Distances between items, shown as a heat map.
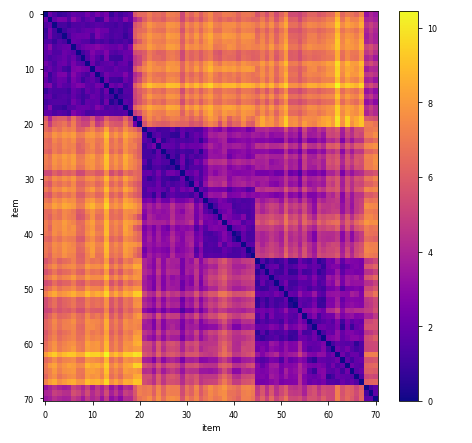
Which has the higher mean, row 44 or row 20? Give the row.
20
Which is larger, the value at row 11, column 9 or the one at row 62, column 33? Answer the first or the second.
the second
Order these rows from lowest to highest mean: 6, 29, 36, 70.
29, 36, 70, 6
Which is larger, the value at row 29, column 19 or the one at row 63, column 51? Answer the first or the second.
the first
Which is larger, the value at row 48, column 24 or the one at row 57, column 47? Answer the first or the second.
the first
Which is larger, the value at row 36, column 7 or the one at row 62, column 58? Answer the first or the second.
the first
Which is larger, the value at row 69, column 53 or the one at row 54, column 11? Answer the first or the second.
the second
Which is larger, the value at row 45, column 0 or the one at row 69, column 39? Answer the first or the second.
the second
